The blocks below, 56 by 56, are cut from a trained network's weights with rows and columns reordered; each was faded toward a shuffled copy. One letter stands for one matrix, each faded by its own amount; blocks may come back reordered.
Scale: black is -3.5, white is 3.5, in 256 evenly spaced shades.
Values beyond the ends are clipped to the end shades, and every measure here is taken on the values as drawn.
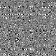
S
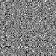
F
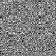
F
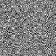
F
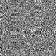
F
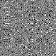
S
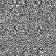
F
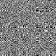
F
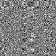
F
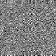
F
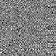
F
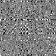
S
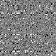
S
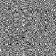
F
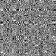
F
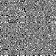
S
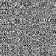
F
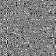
S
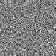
F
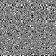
S
